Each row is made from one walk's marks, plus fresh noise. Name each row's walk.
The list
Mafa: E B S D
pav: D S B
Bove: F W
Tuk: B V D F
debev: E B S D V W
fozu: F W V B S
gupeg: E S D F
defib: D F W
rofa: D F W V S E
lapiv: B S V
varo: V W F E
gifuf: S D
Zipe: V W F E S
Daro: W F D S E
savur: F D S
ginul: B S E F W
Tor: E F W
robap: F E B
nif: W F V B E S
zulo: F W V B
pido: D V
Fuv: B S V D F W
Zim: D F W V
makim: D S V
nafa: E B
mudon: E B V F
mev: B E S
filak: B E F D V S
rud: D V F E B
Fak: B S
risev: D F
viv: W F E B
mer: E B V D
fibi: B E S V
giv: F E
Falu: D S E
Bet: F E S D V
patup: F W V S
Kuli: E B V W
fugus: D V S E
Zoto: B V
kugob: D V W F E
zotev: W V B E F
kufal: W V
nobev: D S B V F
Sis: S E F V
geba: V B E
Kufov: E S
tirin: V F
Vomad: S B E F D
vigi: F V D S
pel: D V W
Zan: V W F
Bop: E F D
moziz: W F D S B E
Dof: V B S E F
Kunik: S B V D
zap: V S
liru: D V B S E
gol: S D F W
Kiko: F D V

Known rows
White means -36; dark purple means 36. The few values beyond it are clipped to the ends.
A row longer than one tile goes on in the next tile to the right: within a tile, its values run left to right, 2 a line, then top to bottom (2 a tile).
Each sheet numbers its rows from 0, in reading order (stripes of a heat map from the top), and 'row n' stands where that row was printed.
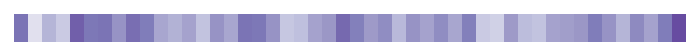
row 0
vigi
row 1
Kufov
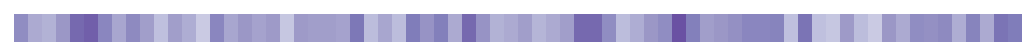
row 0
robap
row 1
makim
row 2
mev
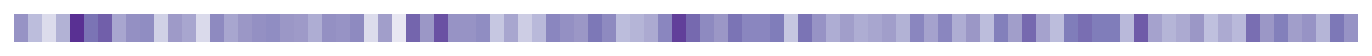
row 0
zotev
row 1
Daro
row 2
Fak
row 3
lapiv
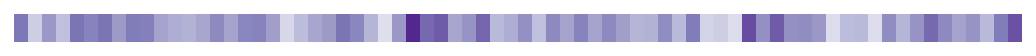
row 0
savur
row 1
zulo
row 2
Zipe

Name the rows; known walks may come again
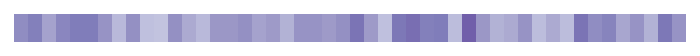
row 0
nafa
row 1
lapiv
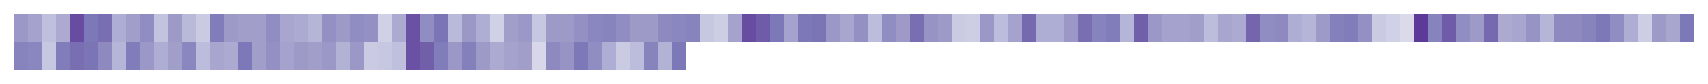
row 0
viv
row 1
Kuli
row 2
Tuk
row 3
Kunik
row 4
Zim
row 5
Zoto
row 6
rud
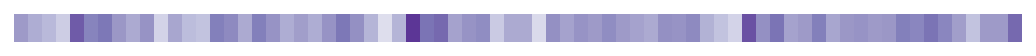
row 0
Tor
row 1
zotev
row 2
pel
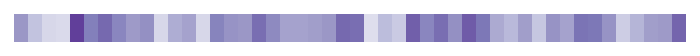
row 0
varo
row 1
vigi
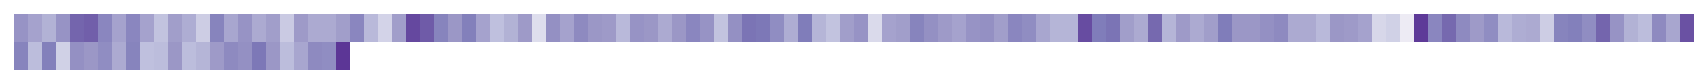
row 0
robap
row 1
mudon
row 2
geba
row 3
Bove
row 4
kugob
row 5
Falu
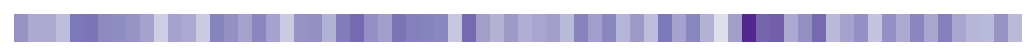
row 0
giv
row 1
Fak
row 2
zulo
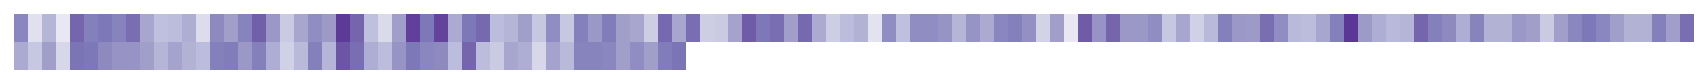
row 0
Bet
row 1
fozu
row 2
Dof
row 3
Daro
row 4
mer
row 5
Bop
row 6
fibi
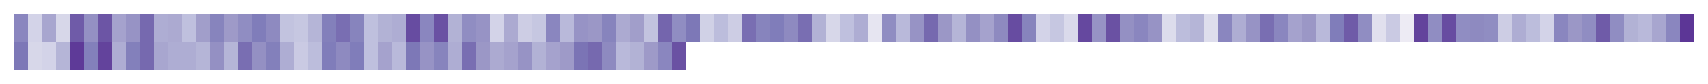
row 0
gol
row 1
ginul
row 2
Sis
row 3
Zipe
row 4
rofa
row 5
Fuv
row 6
makim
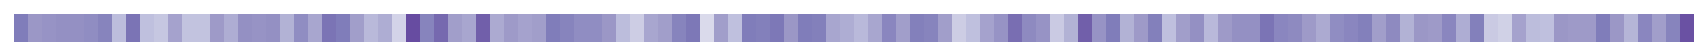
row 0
mev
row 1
defib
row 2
savur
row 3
kufal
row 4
Kufov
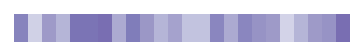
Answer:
Vomad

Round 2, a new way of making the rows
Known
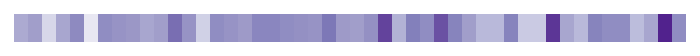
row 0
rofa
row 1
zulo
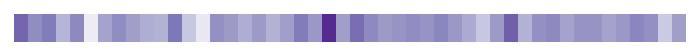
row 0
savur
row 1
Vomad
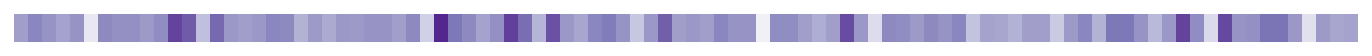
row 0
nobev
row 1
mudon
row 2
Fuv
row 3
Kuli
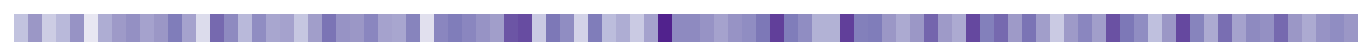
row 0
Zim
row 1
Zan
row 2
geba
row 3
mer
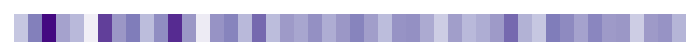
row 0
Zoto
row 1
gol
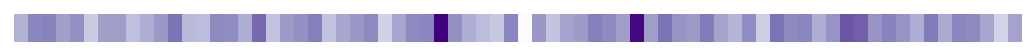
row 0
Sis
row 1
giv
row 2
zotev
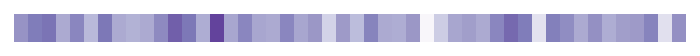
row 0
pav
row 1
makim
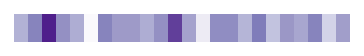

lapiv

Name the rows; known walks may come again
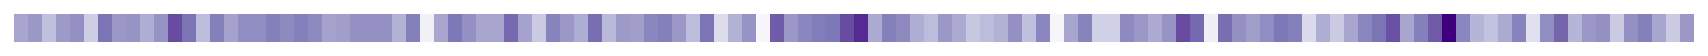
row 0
liru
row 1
Zipe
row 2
risev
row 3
pel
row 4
robap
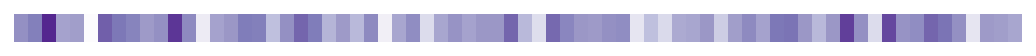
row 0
mev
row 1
defib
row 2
Kuli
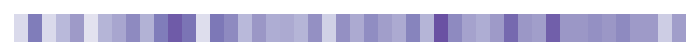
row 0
pido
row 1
rud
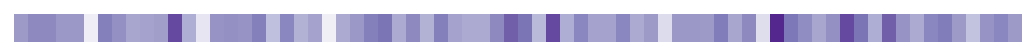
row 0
ginul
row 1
pav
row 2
mudon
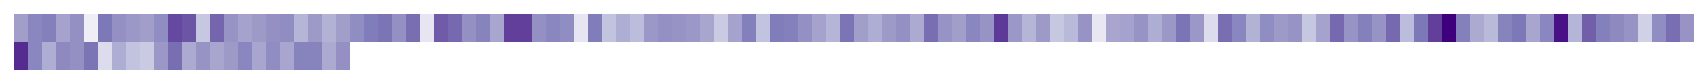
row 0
nobev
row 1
tirin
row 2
varo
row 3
Zim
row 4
nafa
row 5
gifuf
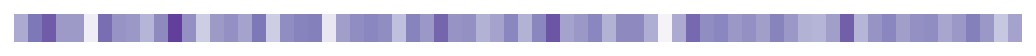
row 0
fibi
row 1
viv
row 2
Vomad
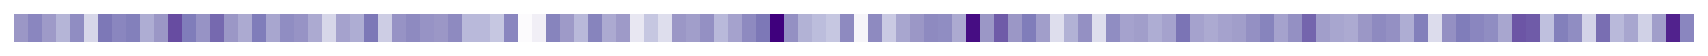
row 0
zotev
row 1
Bove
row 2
giv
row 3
Daro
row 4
Zan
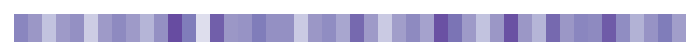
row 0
debev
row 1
mer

